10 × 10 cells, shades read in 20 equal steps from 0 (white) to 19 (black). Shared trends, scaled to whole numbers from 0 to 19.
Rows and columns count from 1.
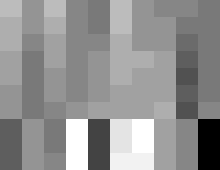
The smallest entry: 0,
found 5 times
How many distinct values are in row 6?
5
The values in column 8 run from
6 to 9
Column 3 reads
5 6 7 7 8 8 9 10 10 9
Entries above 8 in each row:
5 4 5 4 4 4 4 5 5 5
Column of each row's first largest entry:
5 5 9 9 9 9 9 10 10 10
